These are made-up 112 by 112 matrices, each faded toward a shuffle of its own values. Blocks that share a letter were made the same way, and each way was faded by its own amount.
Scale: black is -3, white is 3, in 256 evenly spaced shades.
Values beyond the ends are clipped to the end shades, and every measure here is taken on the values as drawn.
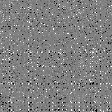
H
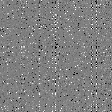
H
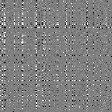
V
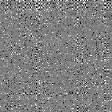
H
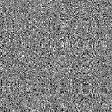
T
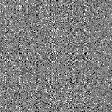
T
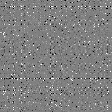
H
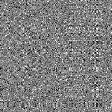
T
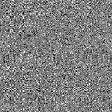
T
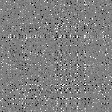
H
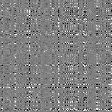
V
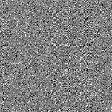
T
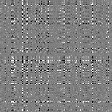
V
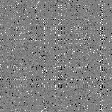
H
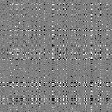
V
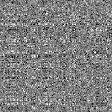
T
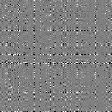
V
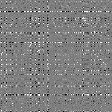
V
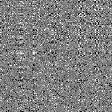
T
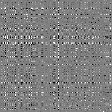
V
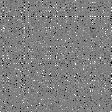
H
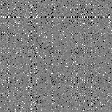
H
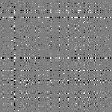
V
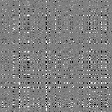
V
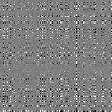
V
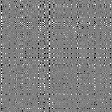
V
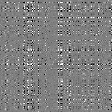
V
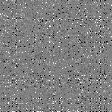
H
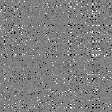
H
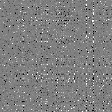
H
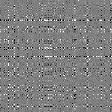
V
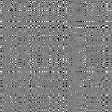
V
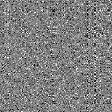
T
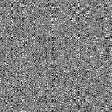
T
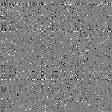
H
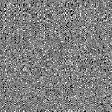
T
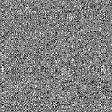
T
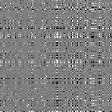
V
